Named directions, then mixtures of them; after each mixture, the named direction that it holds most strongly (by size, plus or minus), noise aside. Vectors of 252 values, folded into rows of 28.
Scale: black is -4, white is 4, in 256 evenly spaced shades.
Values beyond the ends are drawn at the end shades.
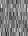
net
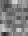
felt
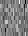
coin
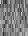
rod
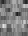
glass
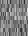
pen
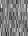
net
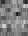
glass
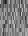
rod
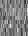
pen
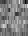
glass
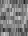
felt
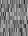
pen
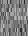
pen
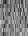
rod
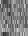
rod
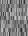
pen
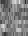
felt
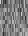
rod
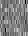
coin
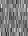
net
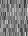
pen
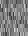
net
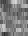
felt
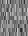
pen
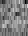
glass
